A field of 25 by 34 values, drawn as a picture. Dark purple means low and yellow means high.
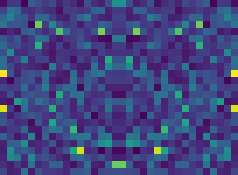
On average the colour sits 20% of the way up the scale. There is no seam. Most values sit low, with a long tail of high ones. The left and right halves mirror each other.
